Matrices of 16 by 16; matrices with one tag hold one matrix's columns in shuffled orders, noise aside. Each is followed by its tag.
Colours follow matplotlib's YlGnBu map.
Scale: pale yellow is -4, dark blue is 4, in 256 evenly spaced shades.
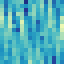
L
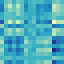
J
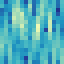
L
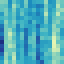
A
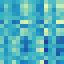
J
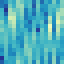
L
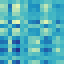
J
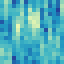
L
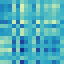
J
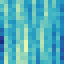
A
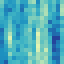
A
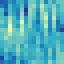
L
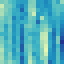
A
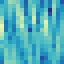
L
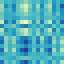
J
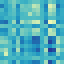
J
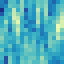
L
